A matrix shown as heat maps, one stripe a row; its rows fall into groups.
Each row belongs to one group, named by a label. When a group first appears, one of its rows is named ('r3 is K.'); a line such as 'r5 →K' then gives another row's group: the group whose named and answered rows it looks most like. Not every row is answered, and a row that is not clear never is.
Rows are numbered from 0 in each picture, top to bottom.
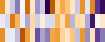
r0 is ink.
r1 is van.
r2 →ink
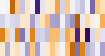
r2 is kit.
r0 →van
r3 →kit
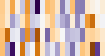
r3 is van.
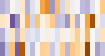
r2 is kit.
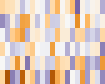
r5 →ink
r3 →ink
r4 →van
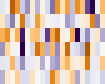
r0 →van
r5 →kit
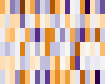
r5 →ink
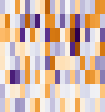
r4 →ink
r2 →kit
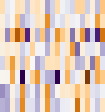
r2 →van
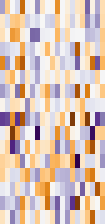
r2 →van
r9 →van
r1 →van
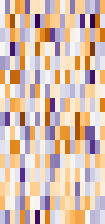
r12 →van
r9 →van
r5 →van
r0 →van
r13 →kit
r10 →van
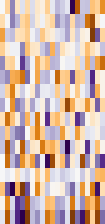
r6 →van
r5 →van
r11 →ink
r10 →ink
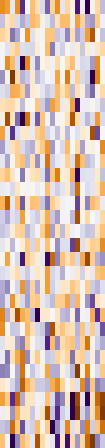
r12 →kit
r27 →ink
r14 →kit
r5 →van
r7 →kit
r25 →van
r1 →van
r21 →van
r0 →kit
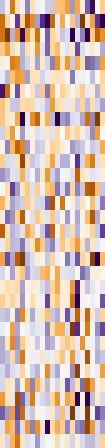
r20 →kit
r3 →kit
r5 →van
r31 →van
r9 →van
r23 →kit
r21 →kit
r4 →van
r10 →van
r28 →kit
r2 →kit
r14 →ink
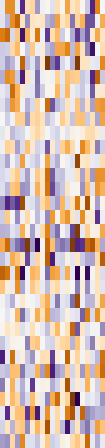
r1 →van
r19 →kit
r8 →van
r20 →kit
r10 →ink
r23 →kit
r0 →van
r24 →van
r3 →van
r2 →kit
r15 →ink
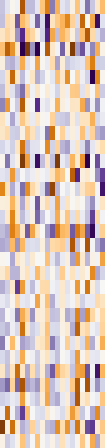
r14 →van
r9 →ink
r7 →ink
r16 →van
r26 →van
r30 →van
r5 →van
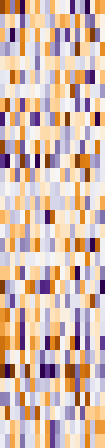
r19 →kit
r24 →kit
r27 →kit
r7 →kit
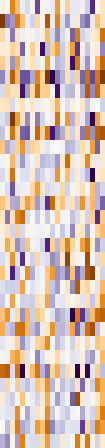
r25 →van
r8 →van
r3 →kit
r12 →van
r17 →ink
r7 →ink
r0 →van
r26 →kit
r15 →van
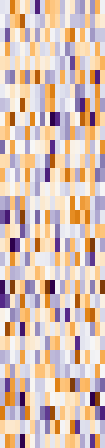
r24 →kit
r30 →kit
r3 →ink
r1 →van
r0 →van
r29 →ink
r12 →ink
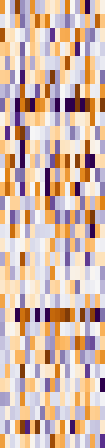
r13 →kit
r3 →kit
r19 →ink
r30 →van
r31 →ink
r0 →kit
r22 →ink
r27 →ink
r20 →kit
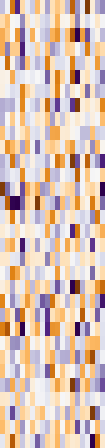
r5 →kit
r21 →ink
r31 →van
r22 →ink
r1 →kit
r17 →van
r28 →kit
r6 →ink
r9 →ink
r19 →van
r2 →kit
